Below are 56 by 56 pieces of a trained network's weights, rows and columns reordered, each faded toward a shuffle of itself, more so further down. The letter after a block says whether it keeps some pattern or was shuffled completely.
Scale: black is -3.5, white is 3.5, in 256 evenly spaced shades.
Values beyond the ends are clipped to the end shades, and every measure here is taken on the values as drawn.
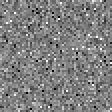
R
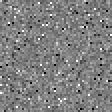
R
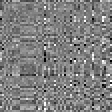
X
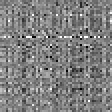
X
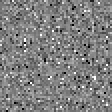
R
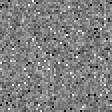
R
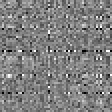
X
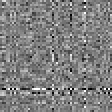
X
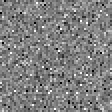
R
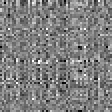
X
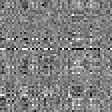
X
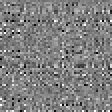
X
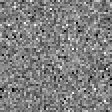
R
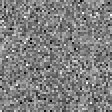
R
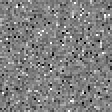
R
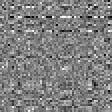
X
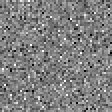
R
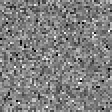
R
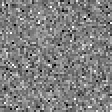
R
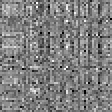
X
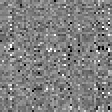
X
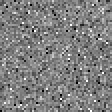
R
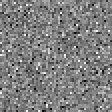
R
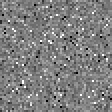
R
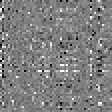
X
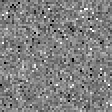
R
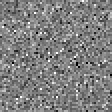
R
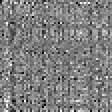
X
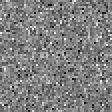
R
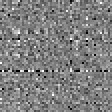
X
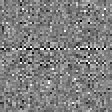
X
